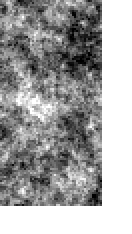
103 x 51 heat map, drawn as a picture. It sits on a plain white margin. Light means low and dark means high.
Ninth with the highest average: top right. Mirror symmetry: none. Average level on the scale: 50%. Grain: blotchy.
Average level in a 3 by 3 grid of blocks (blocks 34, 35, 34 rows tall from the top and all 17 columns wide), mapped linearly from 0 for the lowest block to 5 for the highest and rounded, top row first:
225
002
221
